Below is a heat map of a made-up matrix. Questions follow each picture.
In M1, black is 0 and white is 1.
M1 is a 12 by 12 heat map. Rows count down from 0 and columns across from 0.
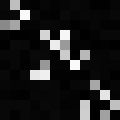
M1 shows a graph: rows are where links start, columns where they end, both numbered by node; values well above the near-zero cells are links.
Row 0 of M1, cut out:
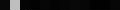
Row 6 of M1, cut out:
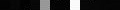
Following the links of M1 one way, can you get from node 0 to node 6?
no
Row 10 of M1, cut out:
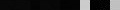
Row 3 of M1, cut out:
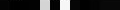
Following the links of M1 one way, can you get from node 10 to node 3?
no
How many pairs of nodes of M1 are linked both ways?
3
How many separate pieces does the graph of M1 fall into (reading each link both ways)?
2
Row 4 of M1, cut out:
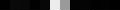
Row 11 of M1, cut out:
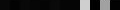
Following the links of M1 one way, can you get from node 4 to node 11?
yes
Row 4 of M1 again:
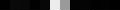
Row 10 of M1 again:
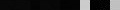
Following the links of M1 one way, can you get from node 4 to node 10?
yes
